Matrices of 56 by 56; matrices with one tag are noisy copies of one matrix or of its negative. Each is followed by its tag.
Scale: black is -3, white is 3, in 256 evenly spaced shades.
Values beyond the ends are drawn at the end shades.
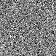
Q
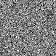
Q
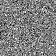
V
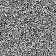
V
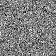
V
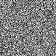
Q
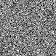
Q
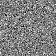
V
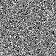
Q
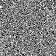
Q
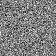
V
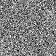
Q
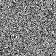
Q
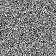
V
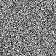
Q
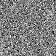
Q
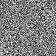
Q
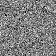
V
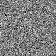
V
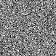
Q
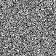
Q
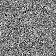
V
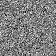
V
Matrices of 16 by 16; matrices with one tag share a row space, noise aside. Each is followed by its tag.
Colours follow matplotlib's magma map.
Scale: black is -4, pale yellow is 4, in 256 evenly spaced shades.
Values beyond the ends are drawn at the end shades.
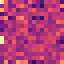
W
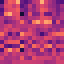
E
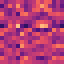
E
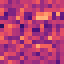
E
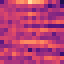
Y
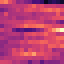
Y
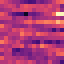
Y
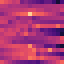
Y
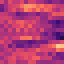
Y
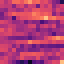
Y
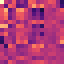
W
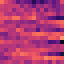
Y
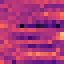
Y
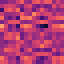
E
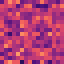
E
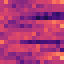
Y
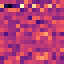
E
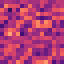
E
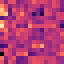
W
